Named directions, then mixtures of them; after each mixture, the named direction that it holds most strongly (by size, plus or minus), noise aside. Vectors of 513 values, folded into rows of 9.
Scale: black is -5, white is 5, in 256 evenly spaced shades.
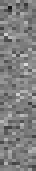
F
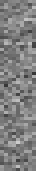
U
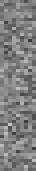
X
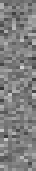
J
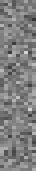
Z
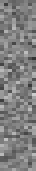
J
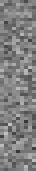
X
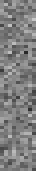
Z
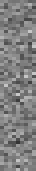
U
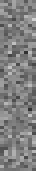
Z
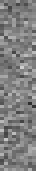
F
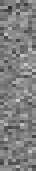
F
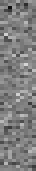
F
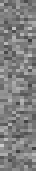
X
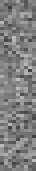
X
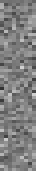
J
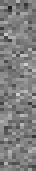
F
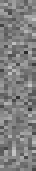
Z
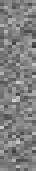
U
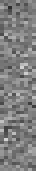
F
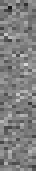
F
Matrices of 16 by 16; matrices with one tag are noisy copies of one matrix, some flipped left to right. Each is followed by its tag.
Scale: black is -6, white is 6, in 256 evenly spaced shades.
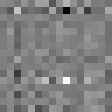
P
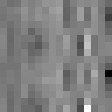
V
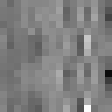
V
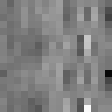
V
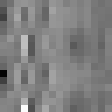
V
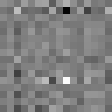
P
